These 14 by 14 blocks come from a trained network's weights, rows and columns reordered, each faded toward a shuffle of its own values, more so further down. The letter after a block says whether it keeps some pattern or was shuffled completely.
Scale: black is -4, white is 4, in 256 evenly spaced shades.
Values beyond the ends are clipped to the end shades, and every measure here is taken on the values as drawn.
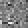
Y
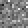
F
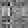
Y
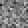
F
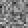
F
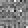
Y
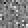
F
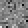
F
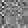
Y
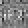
Y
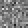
F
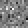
F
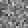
F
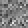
Y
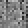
Y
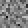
Y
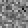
F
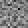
Y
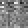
Y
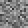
F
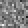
F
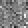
Y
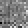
Y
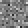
F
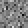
F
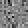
Y
